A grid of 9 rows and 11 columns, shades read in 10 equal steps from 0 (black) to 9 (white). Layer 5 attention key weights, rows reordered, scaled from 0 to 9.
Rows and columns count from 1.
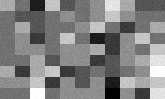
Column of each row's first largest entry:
8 8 7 5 11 11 11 3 3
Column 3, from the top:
1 3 3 2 5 6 6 7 9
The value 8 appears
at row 1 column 8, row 6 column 11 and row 9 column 11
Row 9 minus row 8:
-1 -1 2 2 0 2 0 -1 -2 -4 1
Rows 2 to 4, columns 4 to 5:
4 5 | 4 4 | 4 7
